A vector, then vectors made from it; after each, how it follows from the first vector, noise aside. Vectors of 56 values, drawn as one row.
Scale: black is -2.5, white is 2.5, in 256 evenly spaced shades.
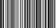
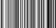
sign-scrambled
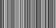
shrunk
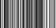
sign-scrambled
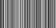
shrunk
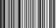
sign-scrambled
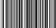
sign-scrambled
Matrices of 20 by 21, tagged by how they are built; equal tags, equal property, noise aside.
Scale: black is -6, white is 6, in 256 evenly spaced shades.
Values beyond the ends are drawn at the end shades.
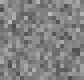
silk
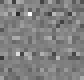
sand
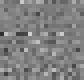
sand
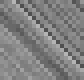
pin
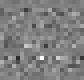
sand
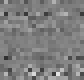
sand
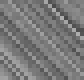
pin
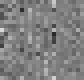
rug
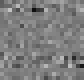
sand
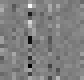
rug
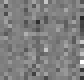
rug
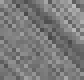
pin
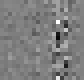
rug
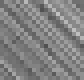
pin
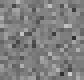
silk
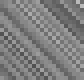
pin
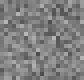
silk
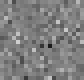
silk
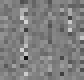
rug
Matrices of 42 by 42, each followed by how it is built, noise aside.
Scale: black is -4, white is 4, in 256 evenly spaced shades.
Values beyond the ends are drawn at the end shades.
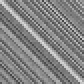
Toeplitz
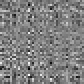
low rank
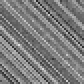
Toeplitz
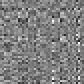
low rank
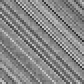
Toeplitz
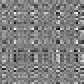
low rank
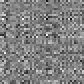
low rank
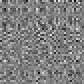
low rank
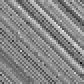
Toeplitz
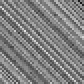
Toeplitz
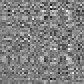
low rank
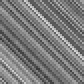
Toeplitz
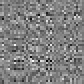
low rank
